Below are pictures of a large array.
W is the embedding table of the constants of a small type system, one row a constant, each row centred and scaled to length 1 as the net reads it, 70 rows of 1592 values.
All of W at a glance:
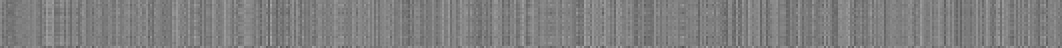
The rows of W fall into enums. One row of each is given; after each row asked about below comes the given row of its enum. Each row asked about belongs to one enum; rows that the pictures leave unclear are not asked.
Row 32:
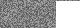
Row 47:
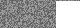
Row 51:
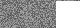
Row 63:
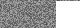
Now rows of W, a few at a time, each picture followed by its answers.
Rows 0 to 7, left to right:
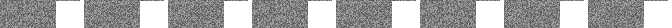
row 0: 47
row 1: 63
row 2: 63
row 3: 47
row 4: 63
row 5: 47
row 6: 32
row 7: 32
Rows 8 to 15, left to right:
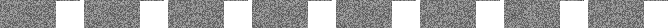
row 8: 63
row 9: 63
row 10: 47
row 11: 32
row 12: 32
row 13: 47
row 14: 51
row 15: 47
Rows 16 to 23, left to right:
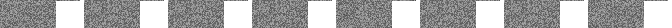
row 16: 63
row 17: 47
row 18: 47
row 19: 47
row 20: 51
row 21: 47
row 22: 47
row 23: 32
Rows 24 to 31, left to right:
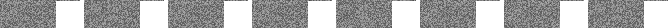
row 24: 63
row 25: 47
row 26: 63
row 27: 63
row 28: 51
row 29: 32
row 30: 32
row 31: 47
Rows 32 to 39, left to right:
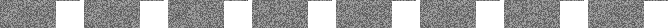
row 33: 32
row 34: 51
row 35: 47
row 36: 63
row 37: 32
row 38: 47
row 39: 63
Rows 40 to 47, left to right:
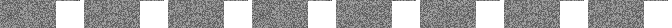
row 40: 51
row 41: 47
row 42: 47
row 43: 51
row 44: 63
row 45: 32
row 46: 47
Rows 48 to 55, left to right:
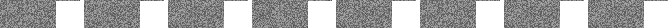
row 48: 47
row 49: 63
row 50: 32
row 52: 32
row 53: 47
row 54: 32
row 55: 32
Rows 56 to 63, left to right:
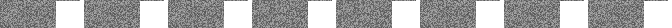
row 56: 32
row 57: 63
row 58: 32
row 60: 47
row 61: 32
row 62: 63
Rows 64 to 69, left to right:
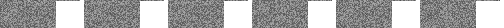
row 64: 32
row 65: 63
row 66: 63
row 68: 32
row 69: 51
